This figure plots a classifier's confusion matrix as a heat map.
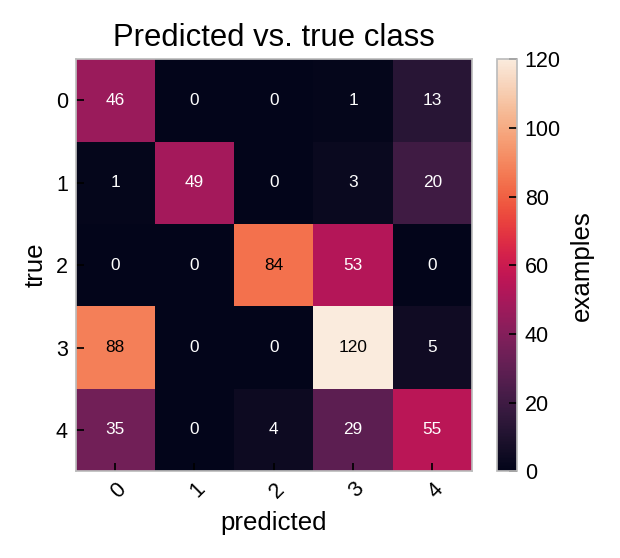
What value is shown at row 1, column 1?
49
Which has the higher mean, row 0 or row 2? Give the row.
2
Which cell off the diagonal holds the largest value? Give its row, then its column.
3, 0
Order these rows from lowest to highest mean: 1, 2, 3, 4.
1, 4, 2, 3
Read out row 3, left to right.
88 0 0 120 5
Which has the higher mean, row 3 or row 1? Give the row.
3
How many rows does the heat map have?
5
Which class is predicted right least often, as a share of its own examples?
4
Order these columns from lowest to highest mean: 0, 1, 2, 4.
1, 2, 4, 0
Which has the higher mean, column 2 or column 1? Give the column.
2
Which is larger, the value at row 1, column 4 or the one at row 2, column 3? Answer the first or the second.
the second
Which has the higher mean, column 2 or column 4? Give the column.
4
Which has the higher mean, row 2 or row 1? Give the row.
2
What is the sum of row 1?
73
